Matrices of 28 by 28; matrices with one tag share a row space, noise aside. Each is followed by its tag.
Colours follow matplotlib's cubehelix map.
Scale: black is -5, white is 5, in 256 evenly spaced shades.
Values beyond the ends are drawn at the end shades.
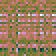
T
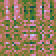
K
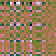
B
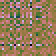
B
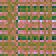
T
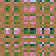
K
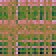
T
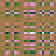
K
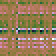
T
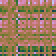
T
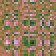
K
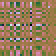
B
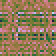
T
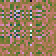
B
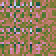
B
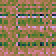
T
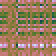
T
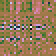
B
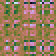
K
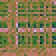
T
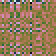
B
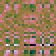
K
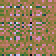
B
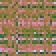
T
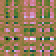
K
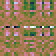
K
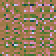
K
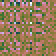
B
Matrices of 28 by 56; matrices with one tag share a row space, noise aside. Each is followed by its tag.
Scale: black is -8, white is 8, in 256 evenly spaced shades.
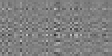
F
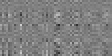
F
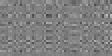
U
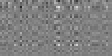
F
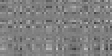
U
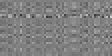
U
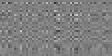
F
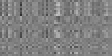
F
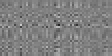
F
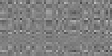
U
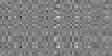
F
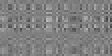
U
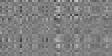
F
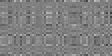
U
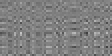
U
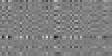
F
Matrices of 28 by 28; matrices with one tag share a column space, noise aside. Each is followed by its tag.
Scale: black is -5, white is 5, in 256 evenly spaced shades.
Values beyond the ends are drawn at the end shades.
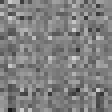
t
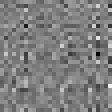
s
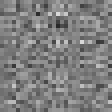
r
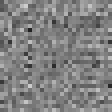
r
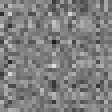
r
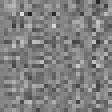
r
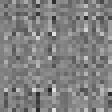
t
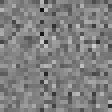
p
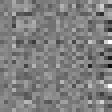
r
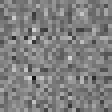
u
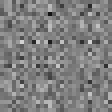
r
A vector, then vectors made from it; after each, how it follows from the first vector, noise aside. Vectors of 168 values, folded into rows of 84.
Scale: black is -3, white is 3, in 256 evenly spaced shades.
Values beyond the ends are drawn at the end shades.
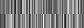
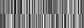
copied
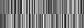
copied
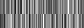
copied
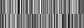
reversed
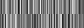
reversed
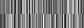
copied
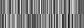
reversed
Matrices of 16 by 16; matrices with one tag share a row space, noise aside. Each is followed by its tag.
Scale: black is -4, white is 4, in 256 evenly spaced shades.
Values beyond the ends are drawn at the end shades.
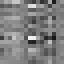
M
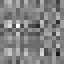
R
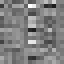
M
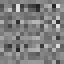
R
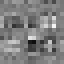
M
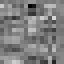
M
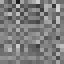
R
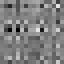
R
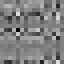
R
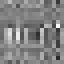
R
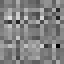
R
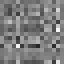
R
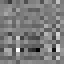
R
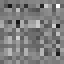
R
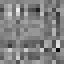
R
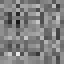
R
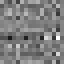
R
